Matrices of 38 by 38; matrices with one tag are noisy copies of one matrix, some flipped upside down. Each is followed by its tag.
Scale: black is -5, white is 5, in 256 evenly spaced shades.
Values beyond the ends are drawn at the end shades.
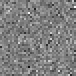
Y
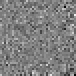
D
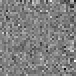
D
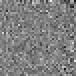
D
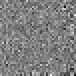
D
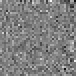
D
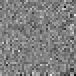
D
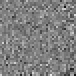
D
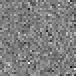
Y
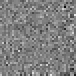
D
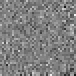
D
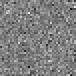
Y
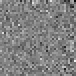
D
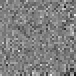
D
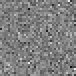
Y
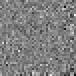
D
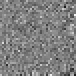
D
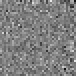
D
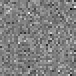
Y
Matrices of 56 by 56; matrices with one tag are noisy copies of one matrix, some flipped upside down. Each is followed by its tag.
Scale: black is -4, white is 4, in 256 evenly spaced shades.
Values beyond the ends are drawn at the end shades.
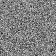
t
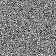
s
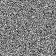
s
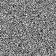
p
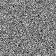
p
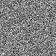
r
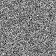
r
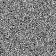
t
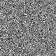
p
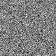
p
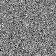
p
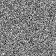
r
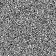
t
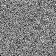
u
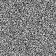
p
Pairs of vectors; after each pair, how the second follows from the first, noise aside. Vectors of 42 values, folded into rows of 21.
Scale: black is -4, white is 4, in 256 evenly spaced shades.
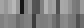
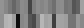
wrapped around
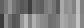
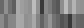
wrapped around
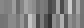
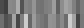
wrapped around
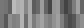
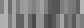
wrapped around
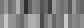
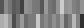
wrapped around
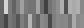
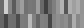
copied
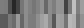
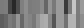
copied
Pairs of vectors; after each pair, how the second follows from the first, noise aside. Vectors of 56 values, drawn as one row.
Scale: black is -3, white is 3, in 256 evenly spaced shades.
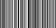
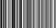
shuffled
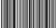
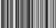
sign-scrambled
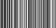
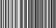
sign-scrambled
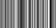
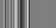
partly zeroed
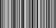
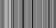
partly zeroed
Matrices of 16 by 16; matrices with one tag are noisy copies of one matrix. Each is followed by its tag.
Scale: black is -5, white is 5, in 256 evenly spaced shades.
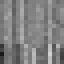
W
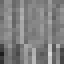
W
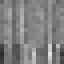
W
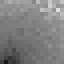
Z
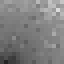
Z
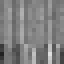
W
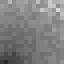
Z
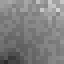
Z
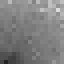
Z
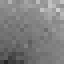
Z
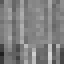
W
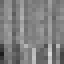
W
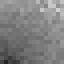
Z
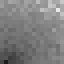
Z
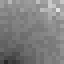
Z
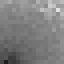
Z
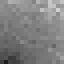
Z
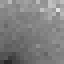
Z
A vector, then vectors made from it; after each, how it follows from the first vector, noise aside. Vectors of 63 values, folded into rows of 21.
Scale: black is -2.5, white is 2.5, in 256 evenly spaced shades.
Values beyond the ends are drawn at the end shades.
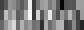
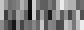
negated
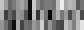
negated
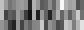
negated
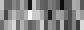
sign-scrambled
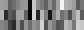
negated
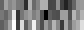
wrapped around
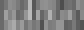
shrunk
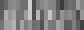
shrunk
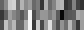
wrapped around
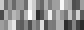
sign-scrambled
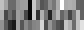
negated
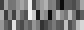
sign-scrambled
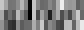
negated
